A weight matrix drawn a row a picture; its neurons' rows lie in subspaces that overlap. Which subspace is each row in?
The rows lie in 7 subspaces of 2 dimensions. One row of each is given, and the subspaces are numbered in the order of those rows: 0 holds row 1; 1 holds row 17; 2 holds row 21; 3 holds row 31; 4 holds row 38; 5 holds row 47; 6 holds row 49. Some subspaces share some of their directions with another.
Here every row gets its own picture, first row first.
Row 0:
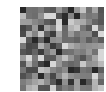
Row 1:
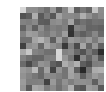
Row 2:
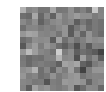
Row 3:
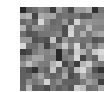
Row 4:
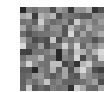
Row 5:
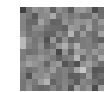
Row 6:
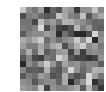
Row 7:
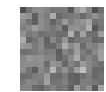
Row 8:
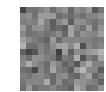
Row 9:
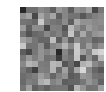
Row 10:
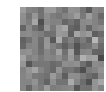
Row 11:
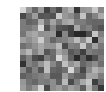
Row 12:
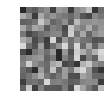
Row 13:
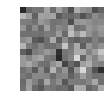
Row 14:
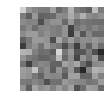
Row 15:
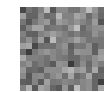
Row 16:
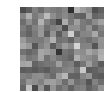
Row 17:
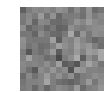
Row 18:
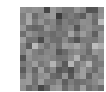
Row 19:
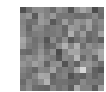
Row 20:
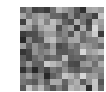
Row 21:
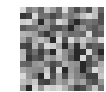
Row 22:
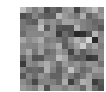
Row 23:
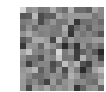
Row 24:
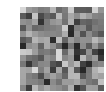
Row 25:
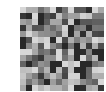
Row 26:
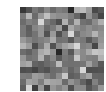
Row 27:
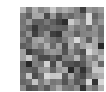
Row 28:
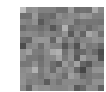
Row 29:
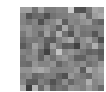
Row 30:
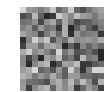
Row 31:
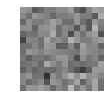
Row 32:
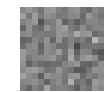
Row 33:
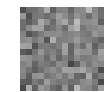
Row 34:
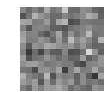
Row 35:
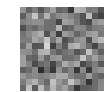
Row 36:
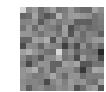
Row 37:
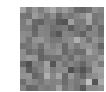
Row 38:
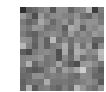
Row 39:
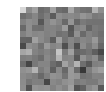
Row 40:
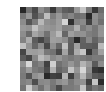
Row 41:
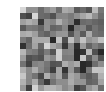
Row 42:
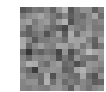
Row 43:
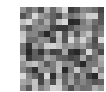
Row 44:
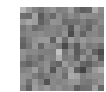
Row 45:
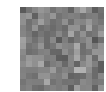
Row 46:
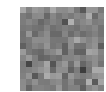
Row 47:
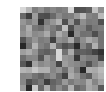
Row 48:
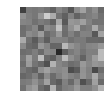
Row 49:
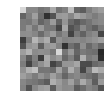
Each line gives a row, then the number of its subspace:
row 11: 0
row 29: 5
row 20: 3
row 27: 1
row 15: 4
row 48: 6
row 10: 0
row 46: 1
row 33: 4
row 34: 2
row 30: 6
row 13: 0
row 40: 1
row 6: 0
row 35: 5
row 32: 0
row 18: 4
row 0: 6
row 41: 2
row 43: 2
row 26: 5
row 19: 3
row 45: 3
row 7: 3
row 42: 2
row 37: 1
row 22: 0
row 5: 3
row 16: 5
